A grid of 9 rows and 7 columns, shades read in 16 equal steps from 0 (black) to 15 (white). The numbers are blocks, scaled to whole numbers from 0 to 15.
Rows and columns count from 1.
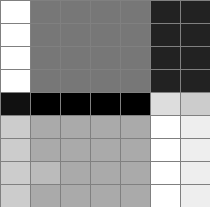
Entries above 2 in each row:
5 5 5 5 2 7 7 7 7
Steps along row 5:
down same same same up down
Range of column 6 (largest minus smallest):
13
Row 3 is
15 7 7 7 7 2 2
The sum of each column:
109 69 68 68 68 81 76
